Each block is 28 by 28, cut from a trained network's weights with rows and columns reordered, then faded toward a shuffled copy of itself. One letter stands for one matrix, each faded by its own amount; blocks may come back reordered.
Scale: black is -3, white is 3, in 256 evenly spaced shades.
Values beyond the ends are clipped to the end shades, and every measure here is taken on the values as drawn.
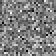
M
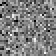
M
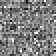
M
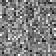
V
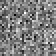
V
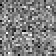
M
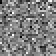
V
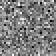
M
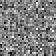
M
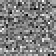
M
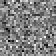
M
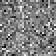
V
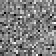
M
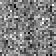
V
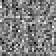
V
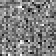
V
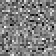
M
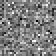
M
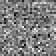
M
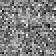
M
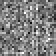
V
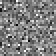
M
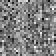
V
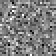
M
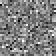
M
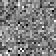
M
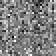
V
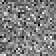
M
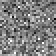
M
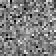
M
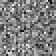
V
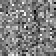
V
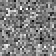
M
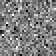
M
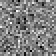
M
